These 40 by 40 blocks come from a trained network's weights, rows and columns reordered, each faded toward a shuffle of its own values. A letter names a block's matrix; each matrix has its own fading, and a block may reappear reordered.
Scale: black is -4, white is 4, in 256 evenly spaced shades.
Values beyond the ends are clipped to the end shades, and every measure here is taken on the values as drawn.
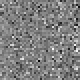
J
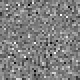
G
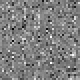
J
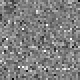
G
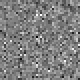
J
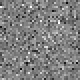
G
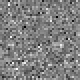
G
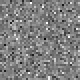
G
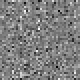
J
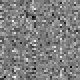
J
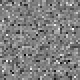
G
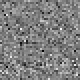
G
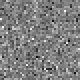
G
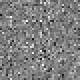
J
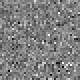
G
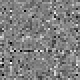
J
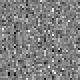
J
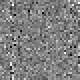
J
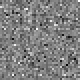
G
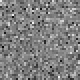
G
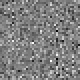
J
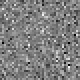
J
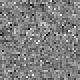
G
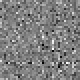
J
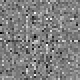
J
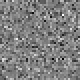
G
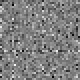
J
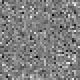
J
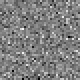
G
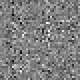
J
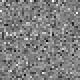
G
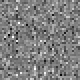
J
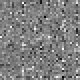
J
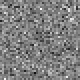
G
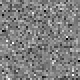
G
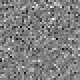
G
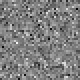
G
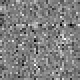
J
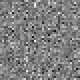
J
